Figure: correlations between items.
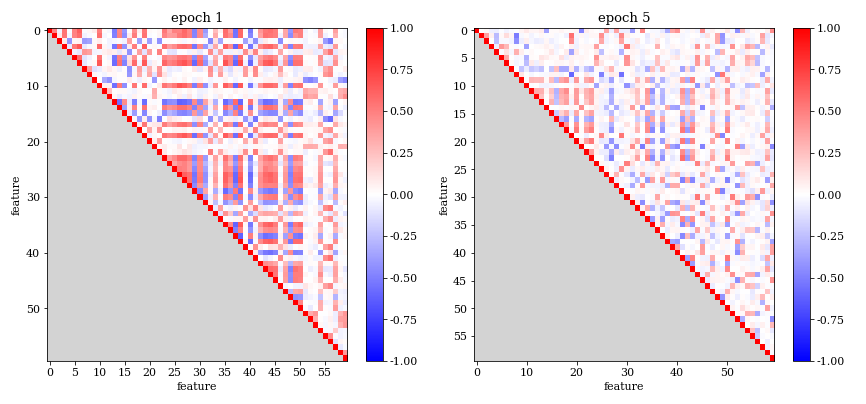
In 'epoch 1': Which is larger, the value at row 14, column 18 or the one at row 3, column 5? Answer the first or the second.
the second
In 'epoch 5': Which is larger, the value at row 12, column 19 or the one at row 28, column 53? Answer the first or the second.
the second
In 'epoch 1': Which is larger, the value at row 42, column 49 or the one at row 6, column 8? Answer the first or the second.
the first
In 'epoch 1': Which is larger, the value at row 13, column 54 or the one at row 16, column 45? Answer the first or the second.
the second
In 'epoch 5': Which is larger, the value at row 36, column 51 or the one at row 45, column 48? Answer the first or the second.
the first
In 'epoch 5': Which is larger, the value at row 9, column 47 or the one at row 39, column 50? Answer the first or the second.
the first
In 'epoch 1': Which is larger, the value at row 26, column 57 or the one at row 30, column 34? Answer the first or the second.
the first
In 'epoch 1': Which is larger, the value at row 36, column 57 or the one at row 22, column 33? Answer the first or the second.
the first
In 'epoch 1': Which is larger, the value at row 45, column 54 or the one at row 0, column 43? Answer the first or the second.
the second
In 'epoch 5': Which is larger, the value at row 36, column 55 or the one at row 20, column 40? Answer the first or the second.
the first
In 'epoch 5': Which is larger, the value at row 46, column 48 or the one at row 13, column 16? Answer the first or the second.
the first
